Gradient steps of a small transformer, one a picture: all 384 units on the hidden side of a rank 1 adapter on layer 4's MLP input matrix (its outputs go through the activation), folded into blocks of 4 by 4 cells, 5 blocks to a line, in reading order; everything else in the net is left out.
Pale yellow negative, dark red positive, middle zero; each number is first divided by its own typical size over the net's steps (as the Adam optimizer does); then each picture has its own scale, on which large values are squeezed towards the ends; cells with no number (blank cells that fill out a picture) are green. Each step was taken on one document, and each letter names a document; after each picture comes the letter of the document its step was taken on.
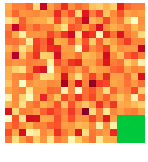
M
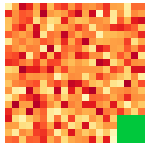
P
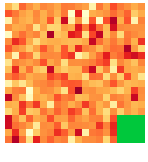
M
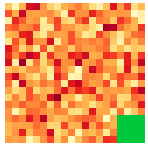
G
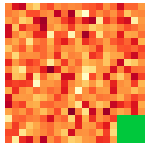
M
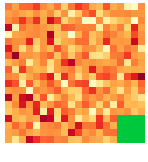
M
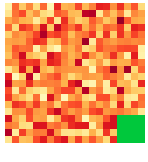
P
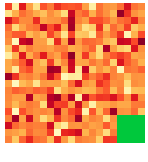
G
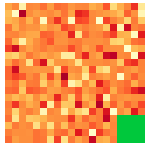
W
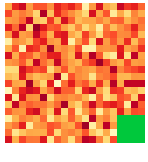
P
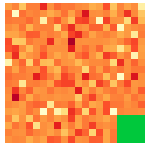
W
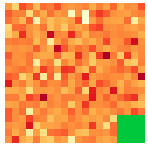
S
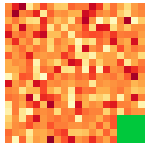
S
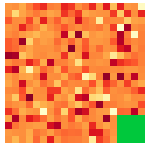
W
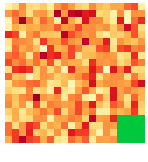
P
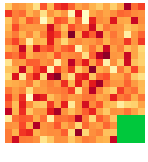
M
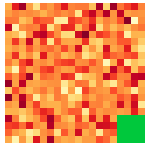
M
